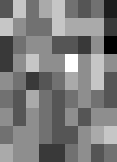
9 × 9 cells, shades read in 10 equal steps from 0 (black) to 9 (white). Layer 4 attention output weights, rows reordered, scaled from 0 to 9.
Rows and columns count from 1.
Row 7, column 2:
3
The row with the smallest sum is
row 3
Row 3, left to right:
2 4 5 5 3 3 2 5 0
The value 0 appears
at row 3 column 9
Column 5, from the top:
7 7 3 5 4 3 3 3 2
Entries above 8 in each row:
0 0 0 1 0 0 0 0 0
